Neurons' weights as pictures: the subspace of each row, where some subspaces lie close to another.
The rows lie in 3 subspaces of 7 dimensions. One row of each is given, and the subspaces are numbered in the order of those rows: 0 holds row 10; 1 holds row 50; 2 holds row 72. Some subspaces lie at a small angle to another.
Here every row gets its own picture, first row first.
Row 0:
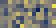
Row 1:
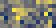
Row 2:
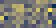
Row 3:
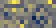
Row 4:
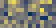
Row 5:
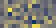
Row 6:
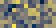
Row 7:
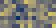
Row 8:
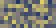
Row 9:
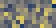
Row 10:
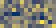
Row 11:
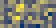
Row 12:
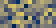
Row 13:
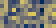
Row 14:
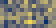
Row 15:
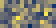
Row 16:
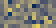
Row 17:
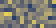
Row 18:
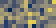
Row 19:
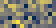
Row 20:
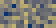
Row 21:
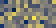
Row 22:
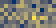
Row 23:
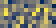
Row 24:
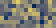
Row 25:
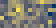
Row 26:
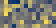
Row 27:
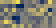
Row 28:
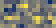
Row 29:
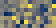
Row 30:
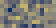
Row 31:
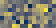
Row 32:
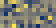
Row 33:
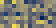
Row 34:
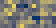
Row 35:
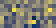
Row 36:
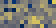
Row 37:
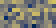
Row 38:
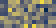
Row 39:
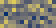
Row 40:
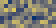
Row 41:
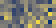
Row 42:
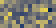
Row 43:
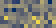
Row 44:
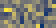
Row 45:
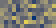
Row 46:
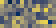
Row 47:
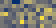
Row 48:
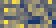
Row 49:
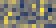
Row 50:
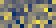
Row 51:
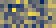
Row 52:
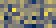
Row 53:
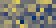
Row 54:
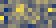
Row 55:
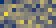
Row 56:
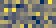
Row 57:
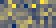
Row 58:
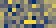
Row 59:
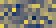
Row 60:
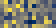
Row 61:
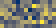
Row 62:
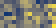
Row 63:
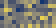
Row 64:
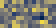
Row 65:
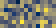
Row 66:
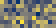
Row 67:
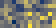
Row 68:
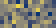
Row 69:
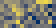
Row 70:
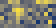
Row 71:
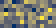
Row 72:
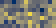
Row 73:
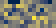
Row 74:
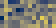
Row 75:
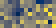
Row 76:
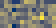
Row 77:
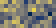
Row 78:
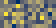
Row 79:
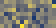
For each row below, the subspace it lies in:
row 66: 0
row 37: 2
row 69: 0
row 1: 0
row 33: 0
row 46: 0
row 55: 2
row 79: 1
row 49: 1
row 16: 2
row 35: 1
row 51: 2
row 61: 2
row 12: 0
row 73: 2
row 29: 2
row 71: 0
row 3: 1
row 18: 2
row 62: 0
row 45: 2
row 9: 0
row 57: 2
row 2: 1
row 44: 0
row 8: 1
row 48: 1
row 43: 1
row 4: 2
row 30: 2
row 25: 2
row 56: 1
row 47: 0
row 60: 2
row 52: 2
